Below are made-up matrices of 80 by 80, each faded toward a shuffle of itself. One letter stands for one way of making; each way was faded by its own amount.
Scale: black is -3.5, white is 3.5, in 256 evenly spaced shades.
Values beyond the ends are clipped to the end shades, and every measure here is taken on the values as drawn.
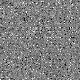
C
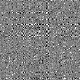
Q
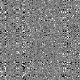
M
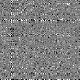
Q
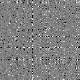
M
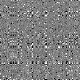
M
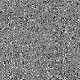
C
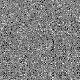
C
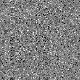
C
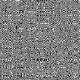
Q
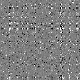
M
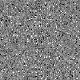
C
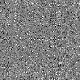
C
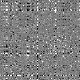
Q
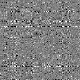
Q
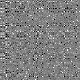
M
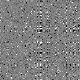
M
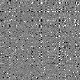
M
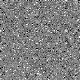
C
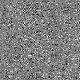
C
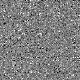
C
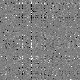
M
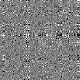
Q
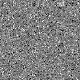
C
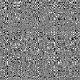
Q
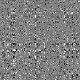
M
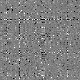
M
